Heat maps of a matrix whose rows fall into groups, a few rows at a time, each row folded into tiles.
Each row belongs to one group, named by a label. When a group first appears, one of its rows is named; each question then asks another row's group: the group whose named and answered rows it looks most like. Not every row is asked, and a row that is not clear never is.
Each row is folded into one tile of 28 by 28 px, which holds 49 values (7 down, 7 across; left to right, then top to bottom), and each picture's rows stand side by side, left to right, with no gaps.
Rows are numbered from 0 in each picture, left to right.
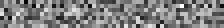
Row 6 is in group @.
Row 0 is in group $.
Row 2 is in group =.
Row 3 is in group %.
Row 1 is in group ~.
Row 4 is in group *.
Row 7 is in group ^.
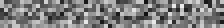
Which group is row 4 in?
=
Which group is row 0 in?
~
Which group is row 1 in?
~
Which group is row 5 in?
~
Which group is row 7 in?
^
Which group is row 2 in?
~
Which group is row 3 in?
*
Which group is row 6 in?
*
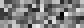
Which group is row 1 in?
*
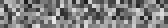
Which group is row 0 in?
$
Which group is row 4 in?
$
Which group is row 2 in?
$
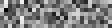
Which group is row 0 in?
$
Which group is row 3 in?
*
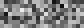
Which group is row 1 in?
$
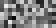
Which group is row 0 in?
@
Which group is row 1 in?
^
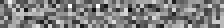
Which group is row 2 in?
*
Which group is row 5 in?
%
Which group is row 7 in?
@
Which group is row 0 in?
%
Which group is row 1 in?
^
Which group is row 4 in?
*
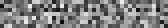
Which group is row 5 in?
*
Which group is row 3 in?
@
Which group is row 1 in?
%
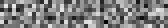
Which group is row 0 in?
*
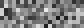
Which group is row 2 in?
%
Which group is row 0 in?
$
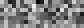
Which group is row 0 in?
^
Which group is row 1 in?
^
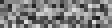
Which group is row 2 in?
=
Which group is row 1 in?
=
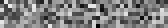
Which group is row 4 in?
^
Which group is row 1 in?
^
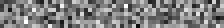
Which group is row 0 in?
@
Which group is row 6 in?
~
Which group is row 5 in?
^
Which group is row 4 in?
*
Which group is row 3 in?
~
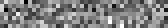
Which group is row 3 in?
@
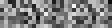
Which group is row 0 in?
^
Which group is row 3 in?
$
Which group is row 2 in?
%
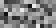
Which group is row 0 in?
=
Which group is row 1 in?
@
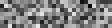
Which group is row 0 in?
@
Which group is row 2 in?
$
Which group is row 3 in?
%
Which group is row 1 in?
=
